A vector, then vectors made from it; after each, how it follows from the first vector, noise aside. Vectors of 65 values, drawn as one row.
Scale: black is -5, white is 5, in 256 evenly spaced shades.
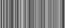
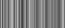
negated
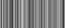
copied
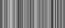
wrapped around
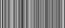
negated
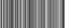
copied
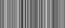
wrapped around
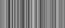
wrapped around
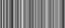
copied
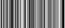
scaled up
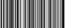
scaled up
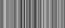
wrapped around
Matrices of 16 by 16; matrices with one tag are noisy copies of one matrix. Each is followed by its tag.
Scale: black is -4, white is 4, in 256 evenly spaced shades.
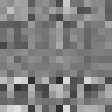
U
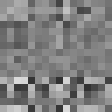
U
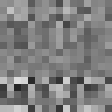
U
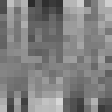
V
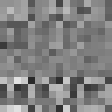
U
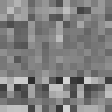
U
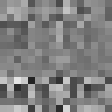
U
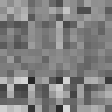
U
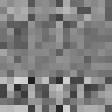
U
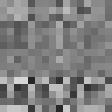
U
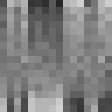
V
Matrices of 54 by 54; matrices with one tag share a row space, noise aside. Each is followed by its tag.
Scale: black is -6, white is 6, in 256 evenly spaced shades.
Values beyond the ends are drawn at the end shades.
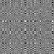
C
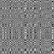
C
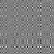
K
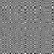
C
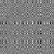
K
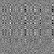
C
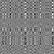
C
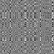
C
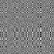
K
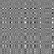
C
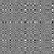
C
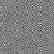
K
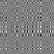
K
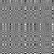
C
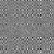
K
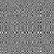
K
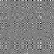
K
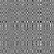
K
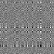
K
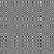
K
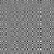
K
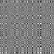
K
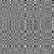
C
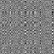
C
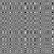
C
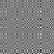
K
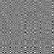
C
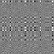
C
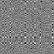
C
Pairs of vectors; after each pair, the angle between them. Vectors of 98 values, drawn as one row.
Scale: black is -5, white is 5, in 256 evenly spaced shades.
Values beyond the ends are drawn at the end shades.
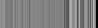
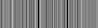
orthogonal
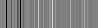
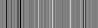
nearly parallel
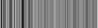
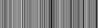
orthogonal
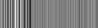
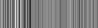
nearly parallel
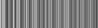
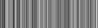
nearly opposite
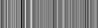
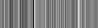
orthogonal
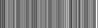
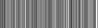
nearly parallel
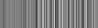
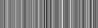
partly aligned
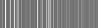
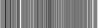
partly opposed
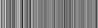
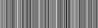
partly aligned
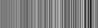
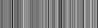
partly opposed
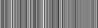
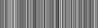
partly aligned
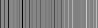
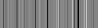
orthogonal
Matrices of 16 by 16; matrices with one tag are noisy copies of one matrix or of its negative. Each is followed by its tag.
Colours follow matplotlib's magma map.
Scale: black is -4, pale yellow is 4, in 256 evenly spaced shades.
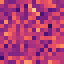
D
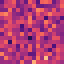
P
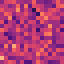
D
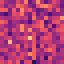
P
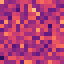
D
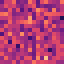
P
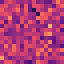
D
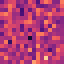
P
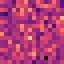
P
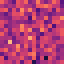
P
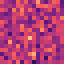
P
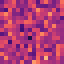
P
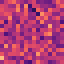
D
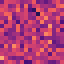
D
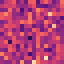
P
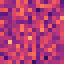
P
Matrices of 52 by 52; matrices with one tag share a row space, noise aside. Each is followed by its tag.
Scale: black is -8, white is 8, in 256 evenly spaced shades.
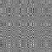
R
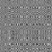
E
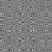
R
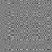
E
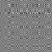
E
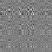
R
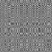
E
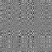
R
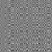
E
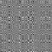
R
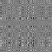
R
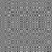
E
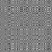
E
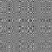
R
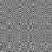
R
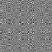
R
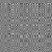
E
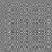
E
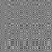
E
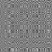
E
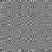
R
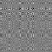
R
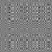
E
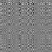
R
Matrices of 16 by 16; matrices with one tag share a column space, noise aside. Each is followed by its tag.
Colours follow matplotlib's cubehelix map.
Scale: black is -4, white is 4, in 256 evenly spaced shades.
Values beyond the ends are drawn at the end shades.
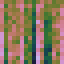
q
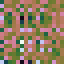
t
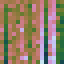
q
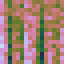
q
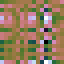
t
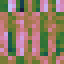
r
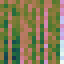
q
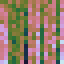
q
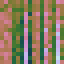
q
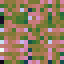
t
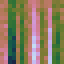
q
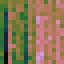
q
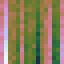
q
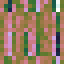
r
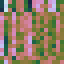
r
